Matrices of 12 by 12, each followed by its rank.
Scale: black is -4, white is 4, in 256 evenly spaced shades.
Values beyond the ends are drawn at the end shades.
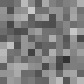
full rank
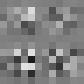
two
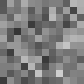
full rank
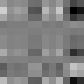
one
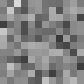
full rank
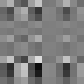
one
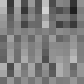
two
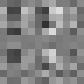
two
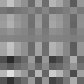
one
